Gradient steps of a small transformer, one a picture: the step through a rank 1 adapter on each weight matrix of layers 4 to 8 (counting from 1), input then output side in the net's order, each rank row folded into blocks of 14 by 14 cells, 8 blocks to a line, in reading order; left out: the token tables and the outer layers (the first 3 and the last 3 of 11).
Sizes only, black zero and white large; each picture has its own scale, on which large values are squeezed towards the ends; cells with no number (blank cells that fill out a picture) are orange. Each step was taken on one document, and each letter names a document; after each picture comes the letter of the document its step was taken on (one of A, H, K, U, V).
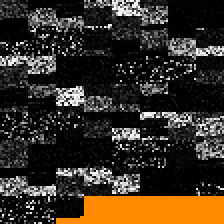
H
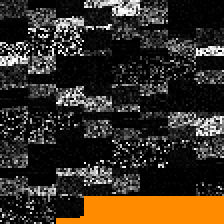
H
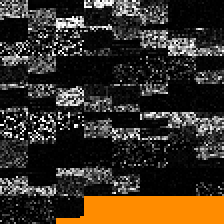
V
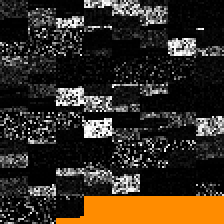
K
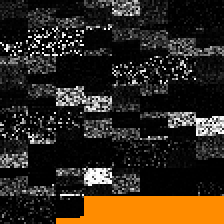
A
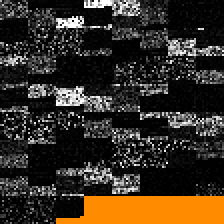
V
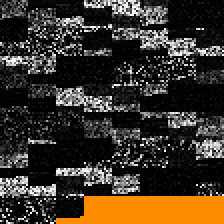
K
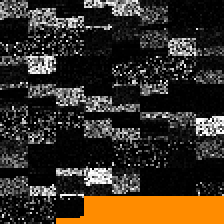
A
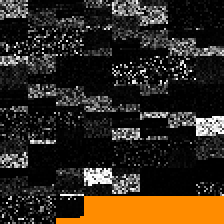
A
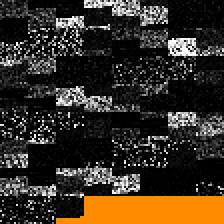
H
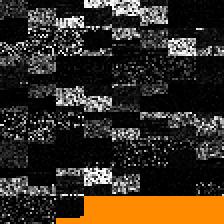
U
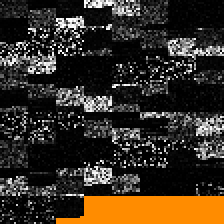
H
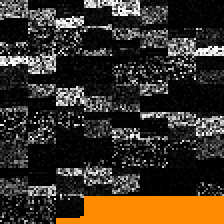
V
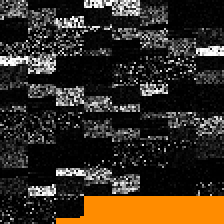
U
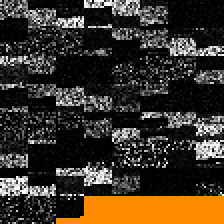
U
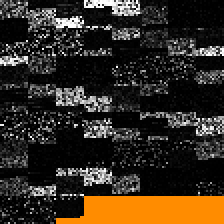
U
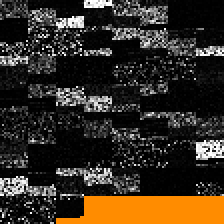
V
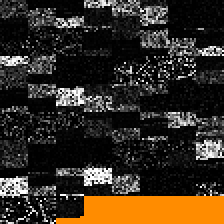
K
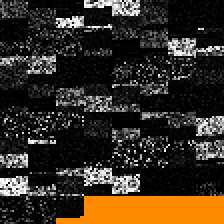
K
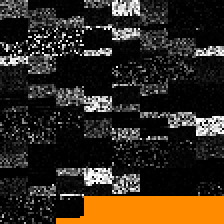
A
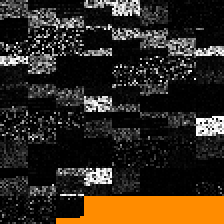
A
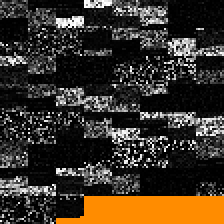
K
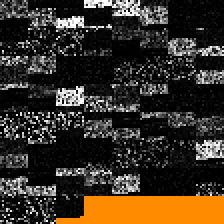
K
